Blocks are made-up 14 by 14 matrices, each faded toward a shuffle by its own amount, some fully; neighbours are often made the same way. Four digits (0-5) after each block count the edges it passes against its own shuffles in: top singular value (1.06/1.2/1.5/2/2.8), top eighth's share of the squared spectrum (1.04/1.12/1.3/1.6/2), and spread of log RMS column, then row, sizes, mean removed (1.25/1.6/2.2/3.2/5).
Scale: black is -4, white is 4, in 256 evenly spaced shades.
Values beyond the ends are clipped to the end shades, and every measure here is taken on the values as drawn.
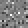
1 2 0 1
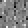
2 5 1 0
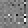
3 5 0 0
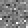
0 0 0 0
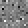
0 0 0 0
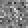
0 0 0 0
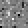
0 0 1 0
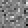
0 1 1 0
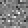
0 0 0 0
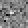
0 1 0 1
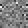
2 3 0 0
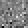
1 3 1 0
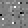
1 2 0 0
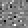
1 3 0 1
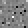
0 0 0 0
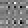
3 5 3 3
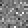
1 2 0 0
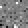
1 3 0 0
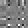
3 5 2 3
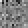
2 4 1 1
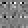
3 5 0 2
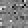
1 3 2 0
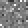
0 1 0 0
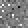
0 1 0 0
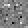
0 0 0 0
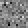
0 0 0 1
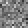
0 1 1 0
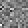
2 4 1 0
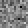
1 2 0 0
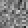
2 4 1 0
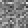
2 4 0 0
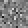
0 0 1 0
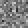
2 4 0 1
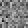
2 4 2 1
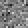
0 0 0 1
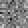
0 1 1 0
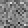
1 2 0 0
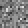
1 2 0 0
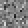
1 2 0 0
